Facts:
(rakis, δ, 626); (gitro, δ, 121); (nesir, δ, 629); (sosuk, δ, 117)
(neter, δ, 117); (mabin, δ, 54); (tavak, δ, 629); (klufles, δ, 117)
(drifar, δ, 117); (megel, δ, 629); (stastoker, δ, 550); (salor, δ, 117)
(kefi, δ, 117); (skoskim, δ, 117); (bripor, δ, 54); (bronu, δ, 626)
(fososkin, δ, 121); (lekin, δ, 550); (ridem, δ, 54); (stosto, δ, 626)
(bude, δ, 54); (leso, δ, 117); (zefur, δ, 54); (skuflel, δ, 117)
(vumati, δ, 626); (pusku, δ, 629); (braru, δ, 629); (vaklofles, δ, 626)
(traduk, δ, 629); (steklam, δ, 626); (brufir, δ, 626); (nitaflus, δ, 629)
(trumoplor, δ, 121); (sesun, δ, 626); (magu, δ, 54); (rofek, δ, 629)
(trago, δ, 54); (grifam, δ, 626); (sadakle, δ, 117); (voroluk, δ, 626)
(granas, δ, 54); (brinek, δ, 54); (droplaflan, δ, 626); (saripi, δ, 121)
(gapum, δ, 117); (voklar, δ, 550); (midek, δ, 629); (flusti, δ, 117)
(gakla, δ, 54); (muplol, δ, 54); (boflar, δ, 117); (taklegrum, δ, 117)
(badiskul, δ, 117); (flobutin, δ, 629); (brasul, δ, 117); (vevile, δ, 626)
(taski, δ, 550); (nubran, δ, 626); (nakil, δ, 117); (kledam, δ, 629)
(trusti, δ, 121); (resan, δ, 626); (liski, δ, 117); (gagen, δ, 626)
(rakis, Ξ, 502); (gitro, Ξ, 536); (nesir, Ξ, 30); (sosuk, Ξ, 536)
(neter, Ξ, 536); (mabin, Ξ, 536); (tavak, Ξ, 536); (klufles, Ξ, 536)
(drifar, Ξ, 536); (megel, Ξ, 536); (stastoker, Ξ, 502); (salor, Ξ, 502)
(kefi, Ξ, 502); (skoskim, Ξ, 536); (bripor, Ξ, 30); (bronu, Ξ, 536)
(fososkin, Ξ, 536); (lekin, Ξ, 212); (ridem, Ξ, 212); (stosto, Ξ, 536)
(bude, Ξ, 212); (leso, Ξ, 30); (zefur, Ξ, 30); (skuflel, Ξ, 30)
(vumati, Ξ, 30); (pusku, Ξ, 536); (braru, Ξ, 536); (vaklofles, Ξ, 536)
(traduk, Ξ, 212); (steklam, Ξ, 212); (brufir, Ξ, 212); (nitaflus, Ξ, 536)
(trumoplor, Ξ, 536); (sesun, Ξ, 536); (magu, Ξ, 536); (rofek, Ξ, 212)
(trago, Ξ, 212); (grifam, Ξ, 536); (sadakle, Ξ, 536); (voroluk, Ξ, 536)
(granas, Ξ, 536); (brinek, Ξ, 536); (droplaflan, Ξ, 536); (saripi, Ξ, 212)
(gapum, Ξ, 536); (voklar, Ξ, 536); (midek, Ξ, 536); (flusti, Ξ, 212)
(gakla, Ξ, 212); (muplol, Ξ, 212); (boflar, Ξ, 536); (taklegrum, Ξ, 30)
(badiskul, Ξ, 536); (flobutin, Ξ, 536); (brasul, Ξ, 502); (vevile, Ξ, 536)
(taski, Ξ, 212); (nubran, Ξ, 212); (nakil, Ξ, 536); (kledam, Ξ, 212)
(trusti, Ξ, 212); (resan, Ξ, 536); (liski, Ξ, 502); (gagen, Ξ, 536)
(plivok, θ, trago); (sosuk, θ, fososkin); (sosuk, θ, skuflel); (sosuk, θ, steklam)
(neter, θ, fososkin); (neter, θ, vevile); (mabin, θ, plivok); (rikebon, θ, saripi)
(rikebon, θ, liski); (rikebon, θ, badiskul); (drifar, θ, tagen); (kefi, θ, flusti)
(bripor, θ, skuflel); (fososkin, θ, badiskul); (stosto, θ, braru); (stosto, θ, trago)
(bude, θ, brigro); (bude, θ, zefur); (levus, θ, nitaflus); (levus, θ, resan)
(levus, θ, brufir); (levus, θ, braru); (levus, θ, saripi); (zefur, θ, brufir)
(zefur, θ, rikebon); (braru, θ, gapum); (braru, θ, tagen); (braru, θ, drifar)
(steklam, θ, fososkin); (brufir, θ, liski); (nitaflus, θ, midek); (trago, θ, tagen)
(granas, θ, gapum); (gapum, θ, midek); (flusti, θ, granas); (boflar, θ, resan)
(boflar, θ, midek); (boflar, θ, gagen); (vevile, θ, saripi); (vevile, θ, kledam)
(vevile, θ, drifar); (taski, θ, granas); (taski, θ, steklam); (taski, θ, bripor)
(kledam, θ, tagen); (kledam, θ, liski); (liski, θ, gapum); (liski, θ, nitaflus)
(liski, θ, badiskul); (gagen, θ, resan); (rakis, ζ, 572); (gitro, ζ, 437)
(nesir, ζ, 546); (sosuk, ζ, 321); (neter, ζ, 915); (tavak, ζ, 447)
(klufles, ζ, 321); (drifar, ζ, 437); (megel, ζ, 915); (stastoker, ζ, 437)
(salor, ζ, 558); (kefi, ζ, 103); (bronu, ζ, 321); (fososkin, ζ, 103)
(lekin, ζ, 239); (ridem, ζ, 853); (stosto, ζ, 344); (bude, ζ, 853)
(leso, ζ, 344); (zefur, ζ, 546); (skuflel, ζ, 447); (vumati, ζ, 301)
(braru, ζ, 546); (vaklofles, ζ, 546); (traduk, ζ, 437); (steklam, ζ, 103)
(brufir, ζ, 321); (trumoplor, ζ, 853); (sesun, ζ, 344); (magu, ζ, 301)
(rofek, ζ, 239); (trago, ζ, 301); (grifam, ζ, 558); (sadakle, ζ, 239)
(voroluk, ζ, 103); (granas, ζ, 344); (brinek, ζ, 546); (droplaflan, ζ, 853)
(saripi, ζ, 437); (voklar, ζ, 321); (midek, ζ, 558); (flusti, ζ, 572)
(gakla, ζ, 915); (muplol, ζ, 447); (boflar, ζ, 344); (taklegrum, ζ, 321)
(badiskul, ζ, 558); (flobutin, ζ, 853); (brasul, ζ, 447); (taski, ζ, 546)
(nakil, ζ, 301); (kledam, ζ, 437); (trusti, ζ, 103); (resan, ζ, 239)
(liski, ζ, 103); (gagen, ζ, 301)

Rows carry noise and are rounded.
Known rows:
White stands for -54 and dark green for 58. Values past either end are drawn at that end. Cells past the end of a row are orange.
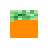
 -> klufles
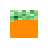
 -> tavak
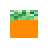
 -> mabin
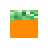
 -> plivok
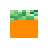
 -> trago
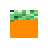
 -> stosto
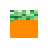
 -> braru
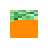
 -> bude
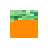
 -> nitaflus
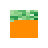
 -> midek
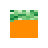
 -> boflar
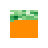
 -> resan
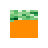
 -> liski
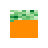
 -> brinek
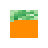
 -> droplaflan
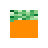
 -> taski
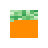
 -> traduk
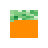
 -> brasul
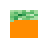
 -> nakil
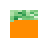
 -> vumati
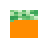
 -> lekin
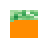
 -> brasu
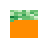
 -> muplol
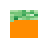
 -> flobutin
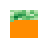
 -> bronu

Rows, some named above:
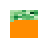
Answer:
rakis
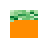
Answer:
badiskul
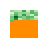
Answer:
voroluk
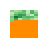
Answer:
bronu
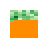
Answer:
sadakle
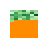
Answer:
neter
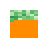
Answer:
muplol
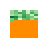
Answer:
skuflel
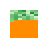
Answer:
gakla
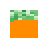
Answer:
trusti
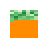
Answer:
mabin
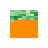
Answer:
nitaflus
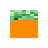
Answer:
rikebon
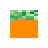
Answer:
trago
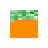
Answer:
ridem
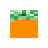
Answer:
drifar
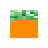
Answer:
tagen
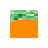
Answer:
gagen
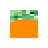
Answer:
rakis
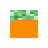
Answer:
nubran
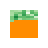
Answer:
brasu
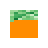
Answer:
bude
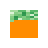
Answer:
grifam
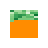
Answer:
levus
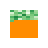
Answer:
nesir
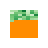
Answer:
megel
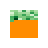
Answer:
fososkin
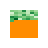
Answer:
steklam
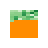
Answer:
salor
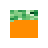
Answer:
flusti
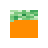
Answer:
stastoker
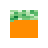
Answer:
sadakle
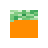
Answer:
stastoker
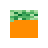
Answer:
sosuk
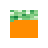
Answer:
leso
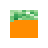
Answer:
brigro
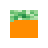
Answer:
taklegrum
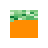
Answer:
saripi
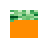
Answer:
granas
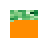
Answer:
flusti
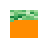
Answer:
brufir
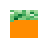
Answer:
vevile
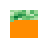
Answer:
bronu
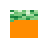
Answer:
braru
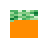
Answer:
kefi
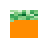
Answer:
drifar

